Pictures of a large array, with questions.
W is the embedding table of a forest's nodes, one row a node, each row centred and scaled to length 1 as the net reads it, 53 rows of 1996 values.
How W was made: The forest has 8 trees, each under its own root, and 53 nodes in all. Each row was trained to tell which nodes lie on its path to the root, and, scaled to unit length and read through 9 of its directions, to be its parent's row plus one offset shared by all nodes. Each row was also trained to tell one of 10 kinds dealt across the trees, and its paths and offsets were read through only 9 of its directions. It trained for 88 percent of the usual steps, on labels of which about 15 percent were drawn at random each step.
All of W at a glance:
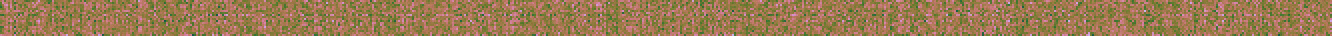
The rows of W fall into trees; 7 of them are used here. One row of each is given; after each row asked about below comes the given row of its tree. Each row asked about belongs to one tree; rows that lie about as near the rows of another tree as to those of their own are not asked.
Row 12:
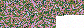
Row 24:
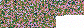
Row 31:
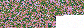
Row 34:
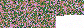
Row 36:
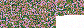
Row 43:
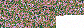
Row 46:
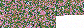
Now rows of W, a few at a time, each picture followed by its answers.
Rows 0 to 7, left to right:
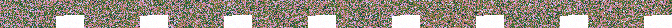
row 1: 31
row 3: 43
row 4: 12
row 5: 43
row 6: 34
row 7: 46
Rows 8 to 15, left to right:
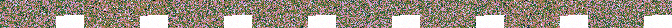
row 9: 46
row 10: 46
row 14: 31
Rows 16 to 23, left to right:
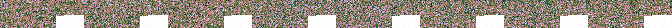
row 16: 12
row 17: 34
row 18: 46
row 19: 24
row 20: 46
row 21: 31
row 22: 31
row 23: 31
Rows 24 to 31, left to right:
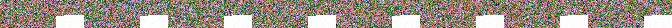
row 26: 46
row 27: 46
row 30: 31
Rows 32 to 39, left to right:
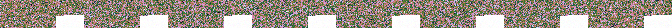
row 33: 31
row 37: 24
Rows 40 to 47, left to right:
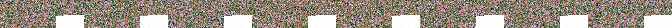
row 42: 36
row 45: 24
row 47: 43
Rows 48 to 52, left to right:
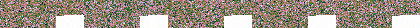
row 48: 36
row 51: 36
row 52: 36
